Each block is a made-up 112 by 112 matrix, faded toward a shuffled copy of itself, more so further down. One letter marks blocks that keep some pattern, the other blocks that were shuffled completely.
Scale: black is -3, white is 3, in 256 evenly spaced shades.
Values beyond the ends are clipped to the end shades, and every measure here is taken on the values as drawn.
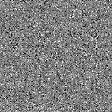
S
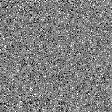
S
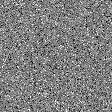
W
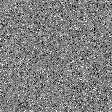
W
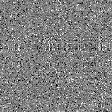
S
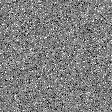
W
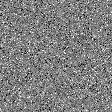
W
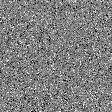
W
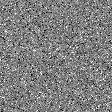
W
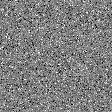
W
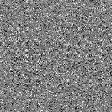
S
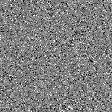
S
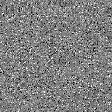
S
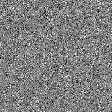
S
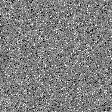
W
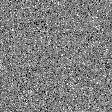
W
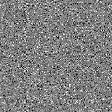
S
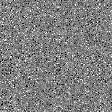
S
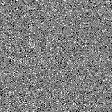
S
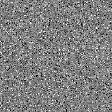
S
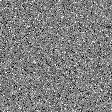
W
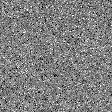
W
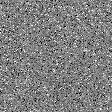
W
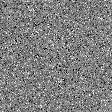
W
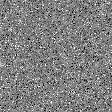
W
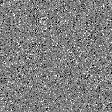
S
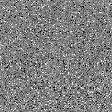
S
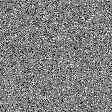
W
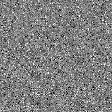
S
